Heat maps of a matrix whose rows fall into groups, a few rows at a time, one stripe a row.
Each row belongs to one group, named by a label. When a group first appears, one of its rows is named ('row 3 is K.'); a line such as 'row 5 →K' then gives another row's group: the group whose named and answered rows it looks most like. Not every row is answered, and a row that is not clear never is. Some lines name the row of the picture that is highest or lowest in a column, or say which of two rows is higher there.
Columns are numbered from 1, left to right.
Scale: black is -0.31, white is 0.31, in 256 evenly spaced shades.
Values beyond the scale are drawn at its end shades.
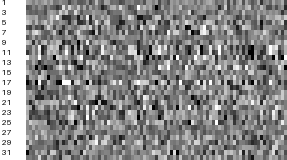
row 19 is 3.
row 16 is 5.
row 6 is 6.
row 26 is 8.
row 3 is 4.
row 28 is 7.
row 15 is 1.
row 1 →7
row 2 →1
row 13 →3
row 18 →6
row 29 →3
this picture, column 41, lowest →12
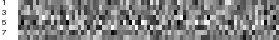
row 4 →4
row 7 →7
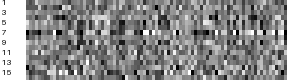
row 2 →1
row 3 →7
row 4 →3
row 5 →7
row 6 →7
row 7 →5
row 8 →5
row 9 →7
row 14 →5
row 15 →4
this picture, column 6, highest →11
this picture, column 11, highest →10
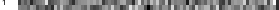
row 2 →1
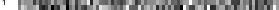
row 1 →3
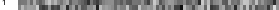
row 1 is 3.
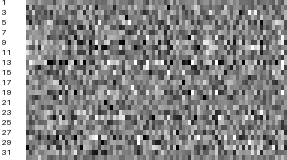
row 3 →3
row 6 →7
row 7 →8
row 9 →7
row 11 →7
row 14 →5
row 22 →3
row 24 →8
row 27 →5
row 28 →3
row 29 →1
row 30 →5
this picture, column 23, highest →28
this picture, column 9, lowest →13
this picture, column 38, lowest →31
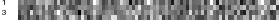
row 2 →5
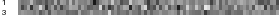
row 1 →1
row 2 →6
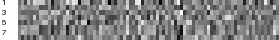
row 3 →4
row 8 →6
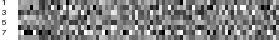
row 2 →1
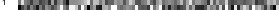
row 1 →3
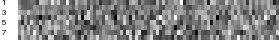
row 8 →8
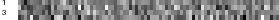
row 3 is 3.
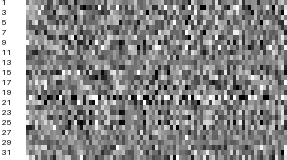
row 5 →6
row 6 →4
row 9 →7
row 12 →5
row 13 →5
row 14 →7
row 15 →1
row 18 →6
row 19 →1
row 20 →3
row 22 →5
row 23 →7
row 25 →7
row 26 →5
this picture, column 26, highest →10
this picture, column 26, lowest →15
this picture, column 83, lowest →2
